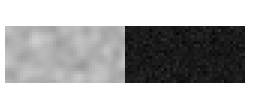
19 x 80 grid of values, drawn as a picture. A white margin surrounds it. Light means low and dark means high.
It is made of 1 by 2 panels. Panel 1,1: low, blotchy, faint in contrast. Panel 1,2: very high, fine-grained, faint in contrast.
